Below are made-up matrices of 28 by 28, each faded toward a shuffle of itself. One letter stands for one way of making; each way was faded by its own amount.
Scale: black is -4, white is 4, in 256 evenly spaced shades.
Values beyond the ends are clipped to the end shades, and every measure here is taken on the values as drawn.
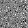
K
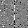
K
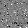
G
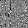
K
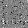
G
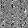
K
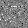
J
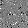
G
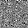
J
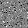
G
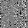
K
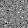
G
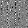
K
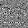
J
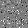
G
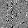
K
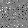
G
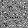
J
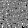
G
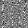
K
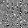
K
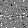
G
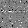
G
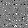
G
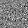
J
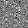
K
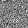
J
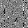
K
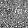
J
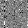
K
